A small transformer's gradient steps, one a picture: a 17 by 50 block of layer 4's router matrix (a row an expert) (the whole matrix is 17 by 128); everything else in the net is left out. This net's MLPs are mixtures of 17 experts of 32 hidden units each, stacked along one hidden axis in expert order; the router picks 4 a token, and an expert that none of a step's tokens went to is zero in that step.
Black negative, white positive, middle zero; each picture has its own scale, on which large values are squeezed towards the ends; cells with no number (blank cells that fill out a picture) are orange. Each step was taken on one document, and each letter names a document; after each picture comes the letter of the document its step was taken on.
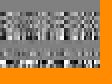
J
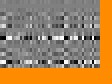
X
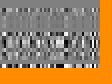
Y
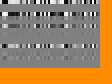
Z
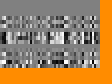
X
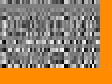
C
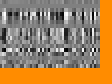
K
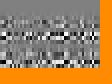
X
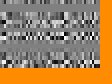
J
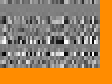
J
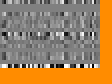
J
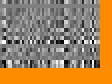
K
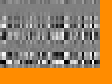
X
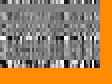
X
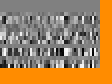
K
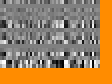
K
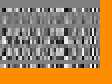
Y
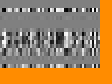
Y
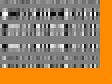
Z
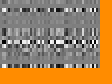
Y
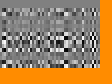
C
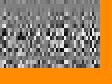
K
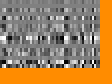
J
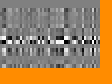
C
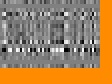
C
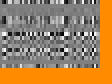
K
